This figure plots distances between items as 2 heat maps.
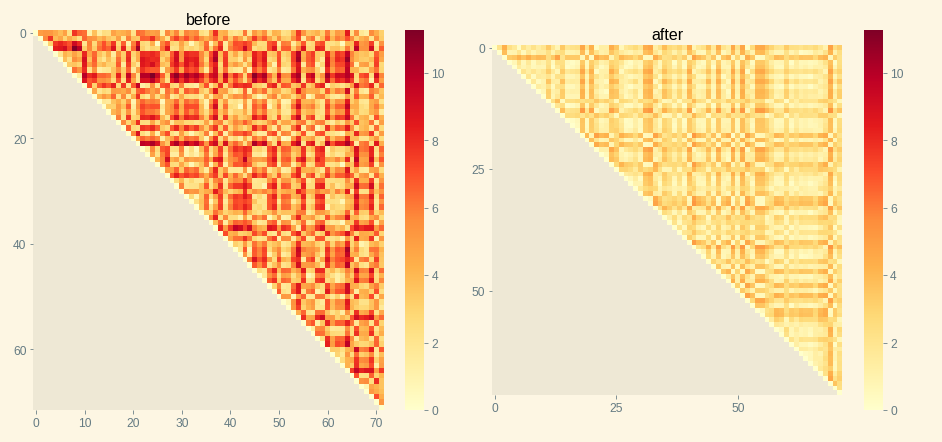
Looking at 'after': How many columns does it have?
72
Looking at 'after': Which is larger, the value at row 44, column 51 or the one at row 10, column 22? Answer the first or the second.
the first
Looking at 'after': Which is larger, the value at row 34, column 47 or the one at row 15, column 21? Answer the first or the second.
the second
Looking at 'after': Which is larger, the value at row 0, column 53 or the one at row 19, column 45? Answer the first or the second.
the first
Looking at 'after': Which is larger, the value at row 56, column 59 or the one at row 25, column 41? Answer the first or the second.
the second
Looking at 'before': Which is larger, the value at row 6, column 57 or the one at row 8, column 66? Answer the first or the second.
the first
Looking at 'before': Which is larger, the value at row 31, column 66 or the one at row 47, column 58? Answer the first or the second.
the first
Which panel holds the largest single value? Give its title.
before
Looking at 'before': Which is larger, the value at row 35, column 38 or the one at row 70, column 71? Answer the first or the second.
the second
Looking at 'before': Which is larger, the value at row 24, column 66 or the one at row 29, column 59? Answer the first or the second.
the first
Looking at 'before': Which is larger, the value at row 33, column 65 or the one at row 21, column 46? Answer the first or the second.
the second
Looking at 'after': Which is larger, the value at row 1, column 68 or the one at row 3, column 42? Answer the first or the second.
the first
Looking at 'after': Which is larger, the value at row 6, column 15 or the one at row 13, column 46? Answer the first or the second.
the second
